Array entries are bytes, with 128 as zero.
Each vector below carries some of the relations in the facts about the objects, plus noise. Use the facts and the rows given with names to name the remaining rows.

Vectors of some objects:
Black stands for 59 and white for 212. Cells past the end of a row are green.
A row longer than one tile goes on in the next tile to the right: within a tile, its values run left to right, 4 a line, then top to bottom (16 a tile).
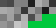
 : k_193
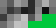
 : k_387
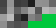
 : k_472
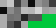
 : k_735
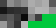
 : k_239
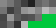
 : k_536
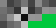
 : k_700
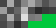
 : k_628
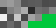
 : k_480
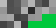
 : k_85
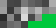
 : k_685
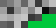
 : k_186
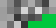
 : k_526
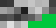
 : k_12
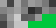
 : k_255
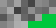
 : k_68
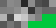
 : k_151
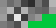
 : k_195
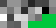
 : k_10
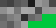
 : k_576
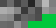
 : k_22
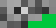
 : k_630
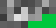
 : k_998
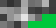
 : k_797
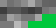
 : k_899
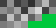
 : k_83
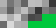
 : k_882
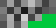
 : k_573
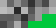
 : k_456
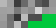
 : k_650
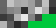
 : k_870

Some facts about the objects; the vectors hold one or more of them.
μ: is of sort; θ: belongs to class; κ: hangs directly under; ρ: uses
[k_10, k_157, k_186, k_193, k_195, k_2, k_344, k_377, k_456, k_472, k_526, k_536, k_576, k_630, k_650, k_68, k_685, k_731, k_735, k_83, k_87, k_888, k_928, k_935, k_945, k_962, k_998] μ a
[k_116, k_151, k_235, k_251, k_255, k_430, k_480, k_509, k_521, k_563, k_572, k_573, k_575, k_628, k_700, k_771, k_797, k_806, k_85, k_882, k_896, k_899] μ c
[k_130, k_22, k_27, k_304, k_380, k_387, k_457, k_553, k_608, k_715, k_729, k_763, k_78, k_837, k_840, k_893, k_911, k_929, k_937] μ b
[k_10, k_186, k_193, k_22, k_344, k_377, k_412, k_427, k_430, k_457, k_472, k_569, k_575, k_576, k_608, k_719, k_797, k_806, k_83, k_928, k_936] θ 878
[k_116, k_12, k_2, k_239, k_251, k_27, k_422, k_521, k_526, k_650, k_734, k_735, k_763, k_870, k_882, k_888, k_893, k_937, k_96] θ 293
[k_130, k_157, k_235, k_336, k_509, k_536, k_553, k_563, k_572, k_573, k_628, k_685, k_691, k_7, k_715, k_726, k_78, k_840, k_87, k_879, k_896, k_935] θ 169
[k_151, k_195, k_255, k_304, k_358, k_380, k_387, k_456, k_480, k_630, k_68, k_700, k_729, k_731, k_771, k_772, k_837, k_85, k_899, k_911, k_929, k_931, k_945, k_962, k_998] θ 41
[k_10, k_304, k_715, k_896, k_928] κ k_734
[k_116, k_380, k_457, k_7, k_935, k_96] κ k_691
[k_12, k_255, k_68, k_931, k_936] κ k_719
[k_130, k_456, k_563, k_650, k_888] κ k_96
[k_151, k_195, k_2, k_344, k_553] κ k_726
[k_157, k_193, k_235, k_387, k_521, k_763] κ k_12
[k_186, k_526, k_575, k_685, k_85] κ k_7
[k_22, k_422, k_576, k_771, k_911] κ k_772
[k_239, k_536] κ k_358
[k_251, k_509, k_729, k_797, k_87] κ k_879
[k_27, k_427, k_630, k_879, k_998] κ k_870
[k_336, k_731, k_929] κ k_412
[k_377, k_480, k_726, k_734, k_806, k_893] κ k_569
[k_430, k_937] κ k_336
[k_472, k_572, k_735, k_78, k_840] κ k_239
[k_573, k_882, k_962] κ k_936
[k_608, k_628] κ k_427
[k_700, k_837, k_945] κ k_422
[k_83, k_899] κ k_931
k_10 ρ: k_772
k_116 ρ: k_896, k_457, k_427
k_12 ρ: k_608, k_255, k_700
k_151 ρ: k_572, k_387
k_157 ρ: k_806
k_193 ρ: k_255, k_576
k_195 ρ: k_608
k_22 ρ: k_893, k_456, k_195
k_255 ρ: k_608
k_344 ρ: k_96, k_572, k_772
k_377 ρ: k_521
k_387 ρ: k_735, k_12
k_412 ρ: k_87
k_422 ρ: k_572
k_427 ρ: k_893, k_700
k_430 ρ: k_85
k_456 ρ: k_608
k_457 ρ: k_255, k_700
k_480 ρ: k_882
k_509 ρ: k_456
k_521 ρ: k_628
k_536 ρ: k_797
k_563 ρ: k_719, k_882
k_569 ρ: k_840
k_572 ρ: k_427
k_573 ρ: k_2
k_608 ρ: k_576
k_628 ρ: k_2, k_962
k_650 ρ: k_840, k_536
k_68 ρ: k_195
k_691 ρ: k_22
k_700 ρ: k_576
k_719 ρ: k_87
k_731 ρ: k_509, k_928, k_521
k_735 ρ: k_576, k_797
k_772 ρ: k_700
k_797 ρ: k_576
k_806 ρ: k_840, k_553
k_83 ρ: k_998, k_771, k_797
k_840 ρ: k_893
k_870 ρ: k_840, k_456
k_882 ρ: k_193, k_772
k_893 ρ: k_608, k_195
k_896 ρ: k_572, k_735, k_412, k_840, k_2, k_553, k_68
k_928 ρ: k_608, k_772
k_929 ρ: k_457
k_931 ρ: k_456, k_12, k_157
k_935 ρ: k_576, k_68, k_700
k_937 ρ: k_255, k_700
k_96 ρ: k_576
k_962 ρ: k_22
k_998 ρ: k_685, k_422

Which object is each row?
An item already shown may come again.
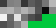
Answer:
k_928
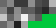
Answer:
k_896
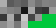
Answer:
k_157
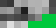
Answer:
k_12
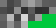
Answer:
k_235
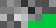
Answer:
k_151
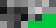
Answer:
k_239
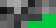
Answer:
k_78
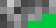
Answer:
k_731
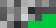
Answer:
k_251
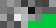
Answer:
k_151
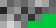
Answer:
k_763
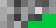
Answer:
k_650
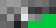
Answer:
k_509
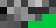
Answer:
k_729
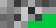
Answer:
k_116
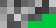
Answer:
k_2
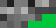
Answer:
k_608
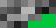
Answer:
k_87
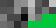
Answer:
k_726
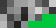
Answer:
k_734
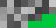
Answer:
k_2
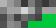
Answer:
k_935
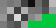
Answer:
k_195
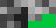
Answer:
k_691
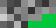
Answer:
k_575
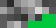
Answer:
k_96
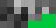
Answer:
k_336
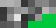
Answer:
k_945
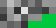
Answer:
k_630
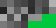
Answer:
k_304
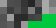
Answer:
k_840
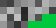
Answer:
k_569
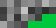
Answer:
k_27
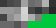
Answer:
k_797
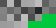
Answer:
k_521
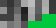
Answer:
k_412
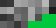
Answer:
k_427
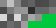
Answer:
k_480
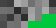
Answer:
k_772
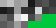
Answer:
k_929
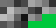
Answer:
k_430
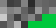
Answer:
k_457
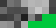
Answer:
k_422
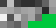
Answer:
k_344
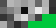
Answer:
k_870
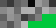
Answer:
k_576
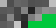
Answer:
k_380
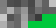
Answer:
k_893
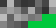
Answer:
k_377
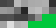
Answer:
k_12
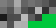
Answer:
k_937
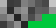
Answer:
k_130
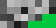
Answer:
k_870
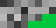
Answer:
k_569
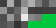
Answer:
k_628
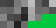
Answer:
k_726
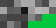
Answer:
k_691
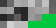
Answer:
k_931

